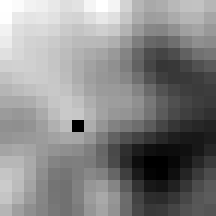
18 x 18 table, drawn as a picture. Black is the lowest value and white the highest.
The top left is the ninth with the highest average. One lone cell stands out, far lower than its neighbours. The texture is blotchy. The bottom right is the ninth with the lowest average. There is an overall slope up to the top left.
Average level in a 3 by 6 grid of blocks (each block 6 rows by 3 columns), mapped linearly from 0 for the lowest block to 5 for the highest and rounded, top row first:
5 5 4 3 2 3 | 4 4 3 3 1 1 | 4 3 3 1 0 1
